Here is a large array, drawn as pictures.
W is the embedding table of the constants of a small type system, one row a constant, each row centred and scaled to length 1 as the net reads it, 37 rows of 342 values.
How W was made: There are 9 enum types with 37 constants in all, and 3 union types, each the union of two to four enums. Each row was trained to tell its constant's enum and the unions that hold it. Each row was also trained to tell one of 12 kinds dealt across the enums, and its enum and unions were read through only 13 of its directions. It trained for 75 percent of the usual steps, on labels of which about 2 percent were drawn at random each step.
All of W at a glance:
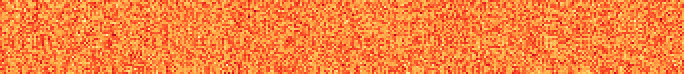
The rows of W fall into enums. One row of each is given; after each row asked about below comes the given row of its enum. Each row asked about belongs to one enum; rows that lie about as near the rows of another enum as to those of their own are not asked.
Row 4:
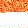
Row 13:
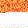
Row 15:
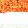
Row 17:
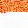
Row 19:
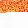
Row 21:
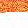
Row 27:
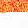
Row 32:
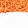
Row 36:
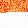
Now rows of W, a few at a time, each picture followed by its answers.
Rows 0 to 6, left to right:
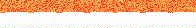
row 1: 13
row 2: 17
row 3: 17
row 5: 32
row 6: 13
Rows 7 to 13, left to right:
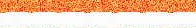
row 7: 19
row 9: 21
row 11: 32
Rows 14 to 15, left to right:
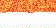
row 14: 21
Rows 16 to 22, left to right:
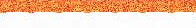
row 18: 21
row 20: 21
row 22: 13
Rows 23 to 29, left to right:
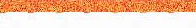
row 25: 32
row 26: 32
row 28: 13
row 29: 17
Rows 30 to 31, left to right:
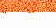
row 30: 4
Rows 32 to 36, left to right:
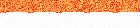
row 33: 36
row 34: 17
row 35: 36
